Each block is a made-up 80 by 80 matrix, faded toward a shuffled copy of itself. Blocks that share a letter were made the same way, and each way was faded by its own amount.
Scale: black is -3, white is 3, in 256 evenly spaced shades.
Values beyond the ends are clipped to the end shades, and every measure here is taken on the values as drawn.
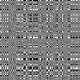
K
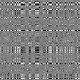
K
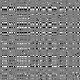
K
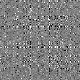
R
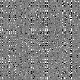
R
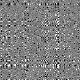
R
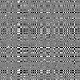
K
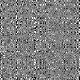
R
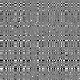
K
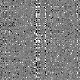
R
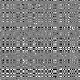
K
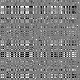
K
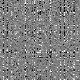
R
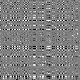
K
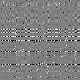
K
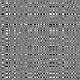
K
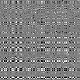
K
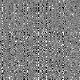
R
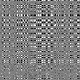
K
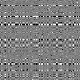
K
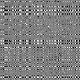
K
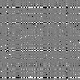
K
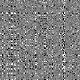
R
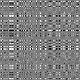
K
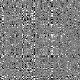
R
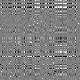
K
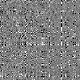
R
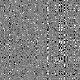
R
